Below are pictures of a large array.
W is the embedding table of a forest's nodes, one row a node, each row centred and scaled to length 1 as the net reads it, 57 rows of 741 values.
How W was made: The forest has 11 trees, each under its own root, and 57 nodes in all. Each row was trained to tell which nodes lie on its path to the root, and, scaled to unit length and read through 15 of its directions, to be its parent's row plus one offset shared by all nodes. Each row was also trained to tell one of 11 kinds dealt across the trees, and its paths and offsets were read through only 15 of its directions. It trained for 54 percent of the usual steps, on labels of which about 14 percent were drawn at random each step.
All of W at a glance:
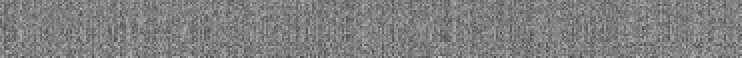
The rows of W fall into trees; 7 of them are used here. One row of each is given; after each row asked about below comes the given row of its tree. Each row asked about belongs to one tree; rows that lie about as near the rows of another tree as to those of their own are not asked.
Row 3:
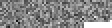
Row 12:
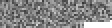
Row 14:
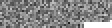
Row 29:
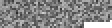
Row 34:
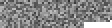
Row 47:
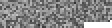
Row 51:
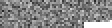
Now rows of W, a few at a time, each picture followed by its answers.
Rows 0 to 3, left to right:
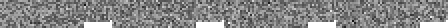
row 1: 14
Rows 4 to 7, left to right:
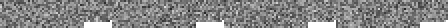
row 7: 51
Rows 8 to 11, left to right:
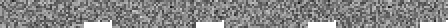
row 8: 34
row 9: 3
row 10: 12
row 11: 47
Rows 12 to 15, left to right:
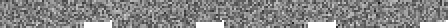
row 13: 47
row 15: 51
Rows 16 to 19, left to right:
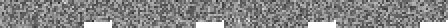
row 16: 34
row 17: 14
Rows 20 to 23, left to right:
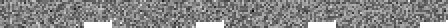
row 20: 3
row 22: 3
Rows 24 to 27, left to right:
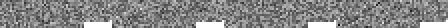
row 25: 47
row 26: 29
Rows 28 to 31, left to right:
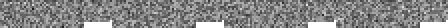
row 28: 3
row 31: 3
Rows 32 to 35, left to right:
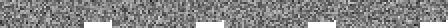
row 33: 12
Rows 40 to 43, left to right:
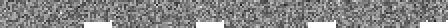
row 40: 3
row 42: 51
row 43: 29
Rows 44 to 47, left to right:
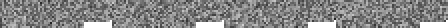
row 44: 12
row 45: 29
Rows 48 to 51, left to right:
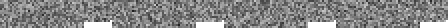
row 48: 47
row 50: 12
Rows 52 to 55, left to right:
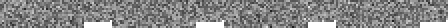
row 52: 47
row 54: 3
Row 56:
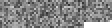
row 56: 51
